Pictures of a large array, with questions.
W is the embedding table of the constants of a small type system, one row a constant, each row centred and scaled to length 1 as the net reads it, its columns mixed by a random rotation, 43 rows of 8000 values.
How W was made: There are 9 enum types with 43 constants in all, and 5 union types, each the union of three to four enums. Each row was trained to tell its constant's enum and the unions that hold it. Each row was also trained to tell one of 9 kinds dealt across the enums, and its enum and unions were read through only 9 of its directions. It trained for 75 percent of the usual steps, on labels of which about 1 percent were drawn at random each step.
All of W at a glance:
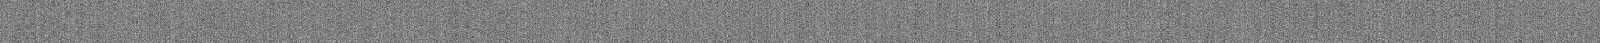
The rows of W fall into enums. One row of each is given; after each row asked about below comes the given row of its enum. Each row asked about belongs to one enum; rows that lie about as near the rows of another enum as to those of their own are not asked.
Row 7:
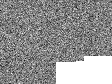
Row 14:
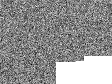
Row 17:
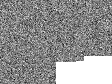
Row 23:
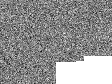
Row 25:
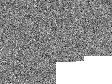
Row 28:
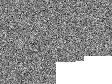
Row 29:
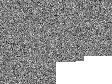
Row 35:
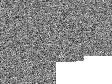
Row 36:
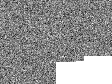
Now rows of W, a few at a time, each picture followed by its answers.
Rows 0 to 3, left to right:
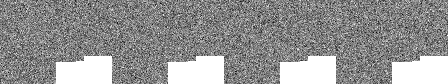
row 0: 7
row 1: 17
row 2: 17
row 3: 35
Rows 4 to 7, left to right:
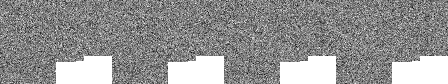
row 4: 23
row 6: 17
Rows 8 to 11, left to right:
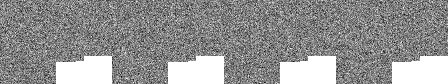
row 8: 29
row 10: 23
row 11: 28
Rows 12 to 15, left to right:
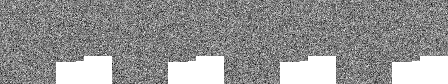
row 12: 14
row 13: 14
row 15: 35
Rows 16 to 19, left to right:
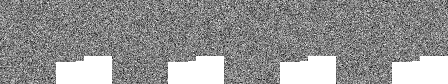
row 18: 29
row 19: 23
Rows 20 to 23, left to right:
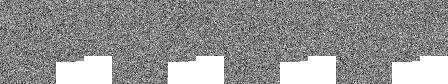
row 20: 14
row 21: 17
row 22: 23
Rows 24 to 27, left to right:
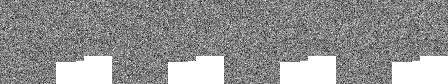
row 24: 35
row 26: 35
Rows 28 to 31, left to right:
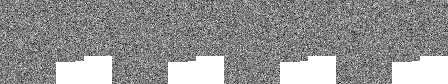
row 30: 25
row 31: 14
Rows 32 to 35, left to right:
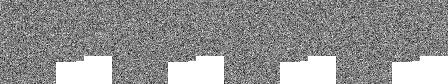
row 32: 23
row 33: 35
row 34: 23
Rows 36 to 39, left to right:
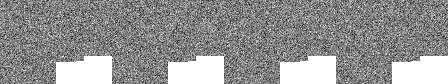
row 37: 29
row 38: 35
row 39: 14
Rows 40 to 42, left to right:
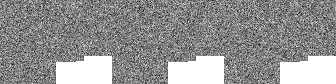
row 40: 29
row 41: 29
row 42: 29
